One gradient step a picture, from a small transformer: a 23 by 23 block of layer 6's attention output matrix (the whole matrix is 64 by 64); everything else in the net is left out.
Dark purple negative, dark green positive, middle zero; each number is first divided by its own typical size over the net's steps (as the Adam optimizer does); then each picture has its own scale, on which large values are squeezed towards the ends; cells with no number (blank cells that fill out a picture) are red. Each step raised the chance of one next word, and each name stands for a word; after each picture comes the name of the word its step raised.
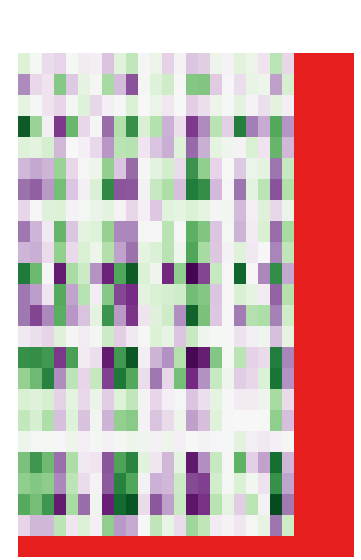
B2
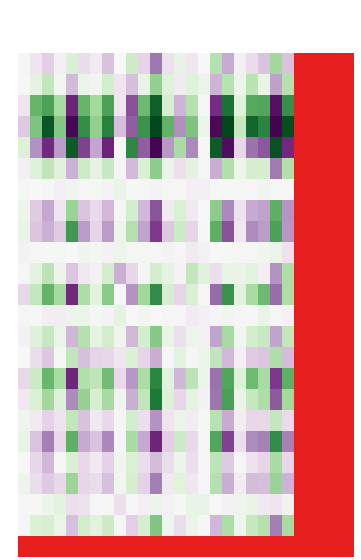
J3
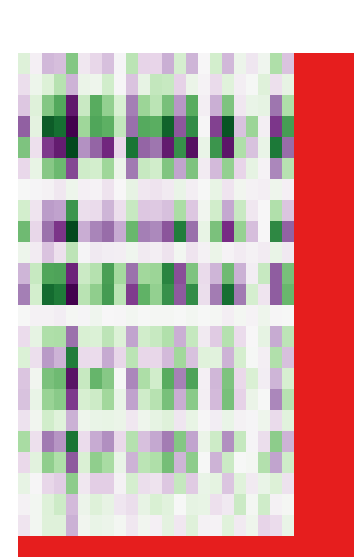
J3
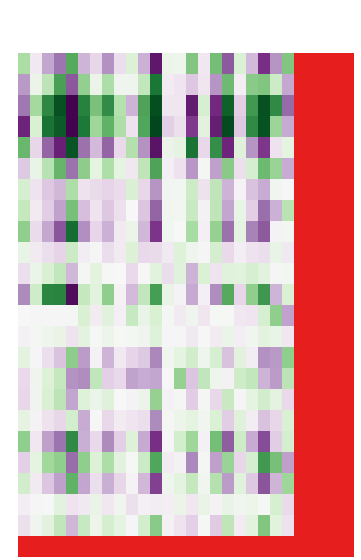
J3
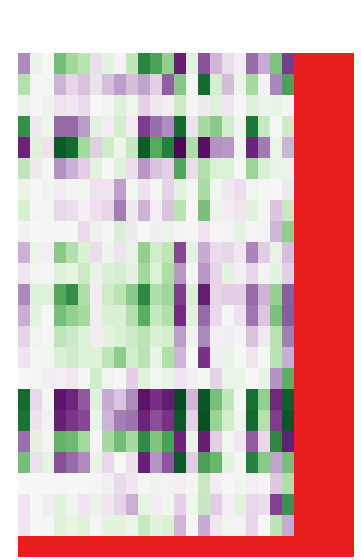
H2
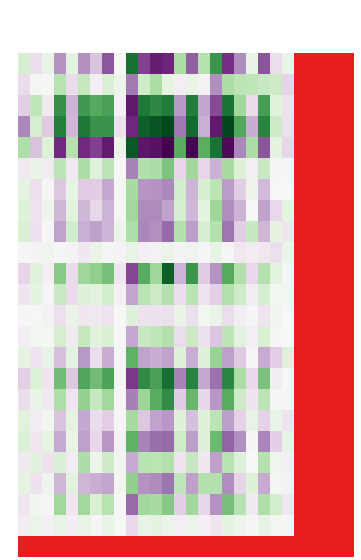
J3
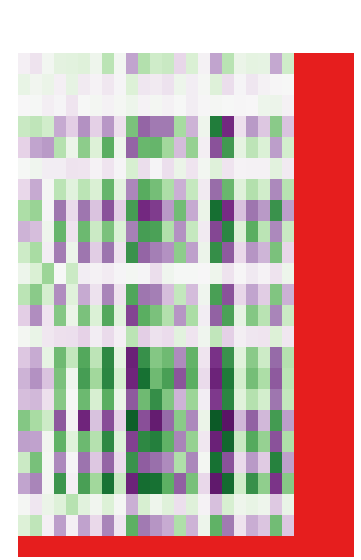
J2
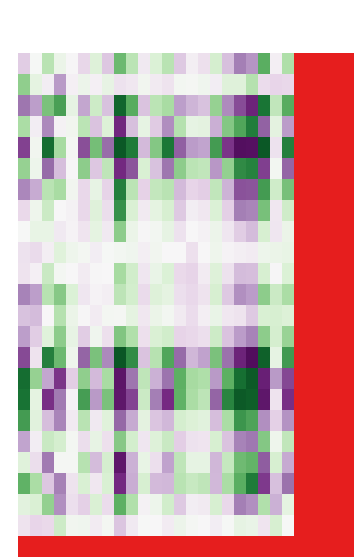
H2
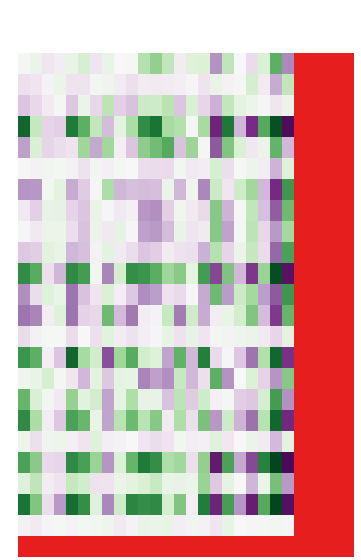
B2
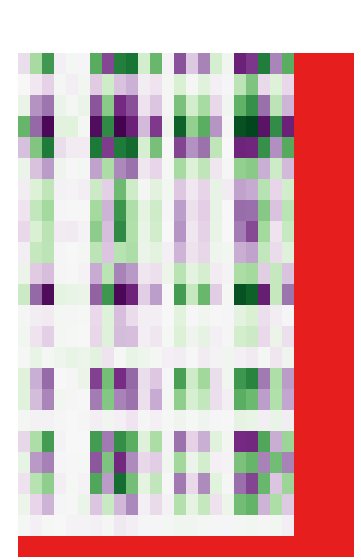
J3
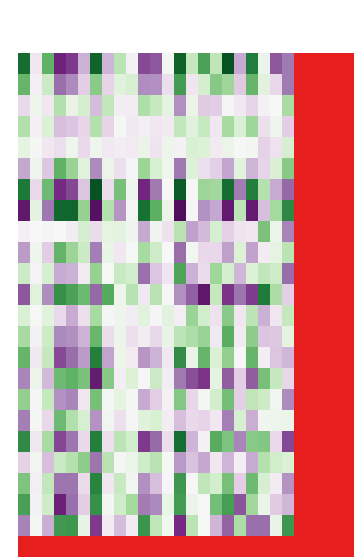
J2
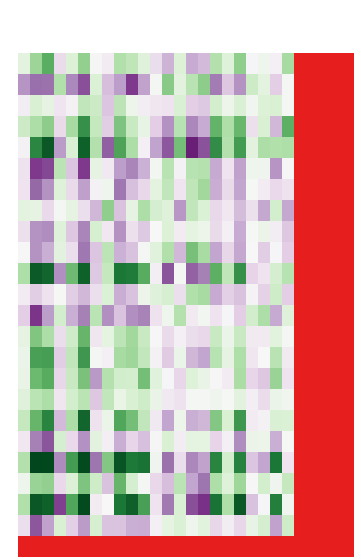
B2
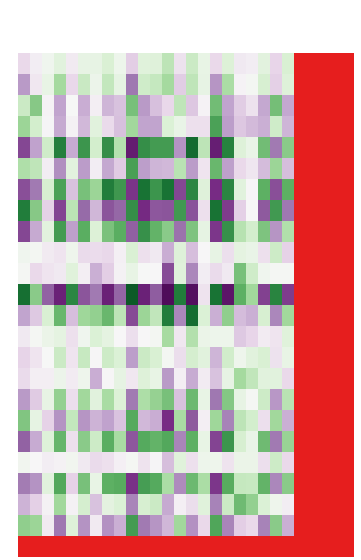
J2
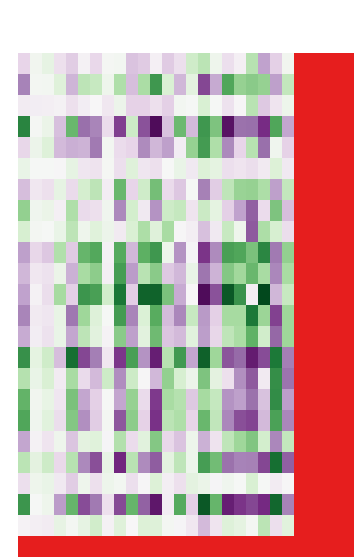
B2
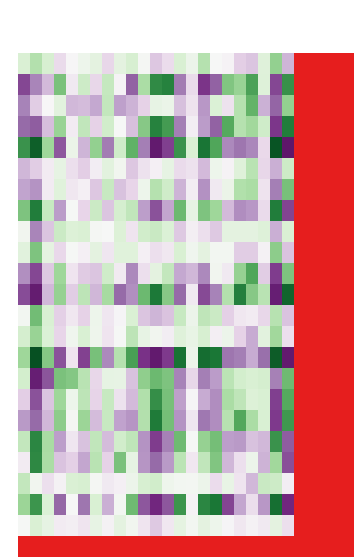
H2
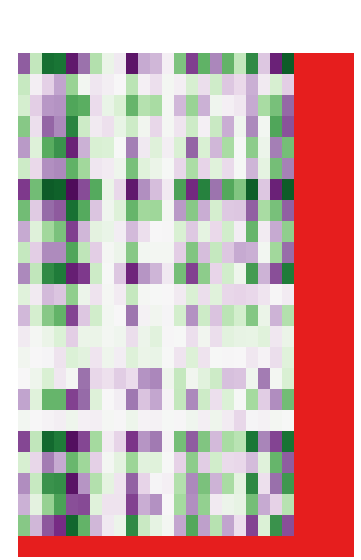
J2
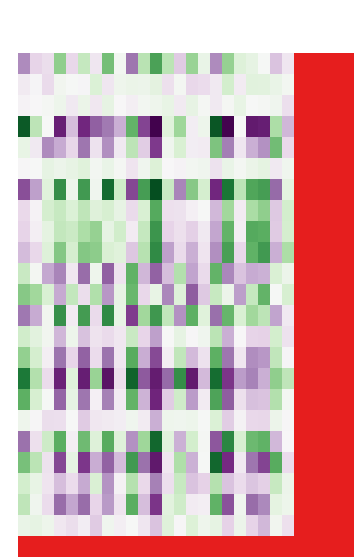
B2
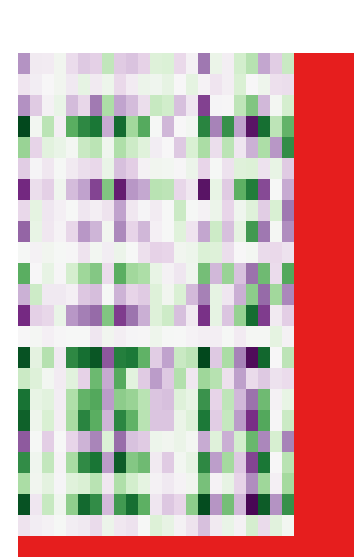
B2
